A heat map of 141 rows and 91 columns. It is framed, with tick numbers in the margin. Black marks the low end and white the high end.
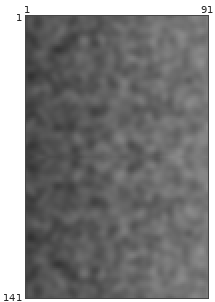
The field is mottled with small blotches. It is mirror symmetric from top to bottom. Values rise toward the right. No single row or column stands out from its neighbours. No regular stripes run through it. On average the colour sits 40% of the way up the scale.
